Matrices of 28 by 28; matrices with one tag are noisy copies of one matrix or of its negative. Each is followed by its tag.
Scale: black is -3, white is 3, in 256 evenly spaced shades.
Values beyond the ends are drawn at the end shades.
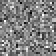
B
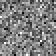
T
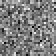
T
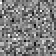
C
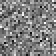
T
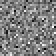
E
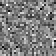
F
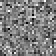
F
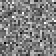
T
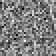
C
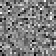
F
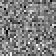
E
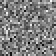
E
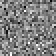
E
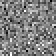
E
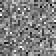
T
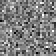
B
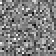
C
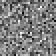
T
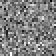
E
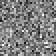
B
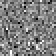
E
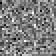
C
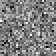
B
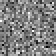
B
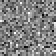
B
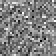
T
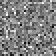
E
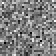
T
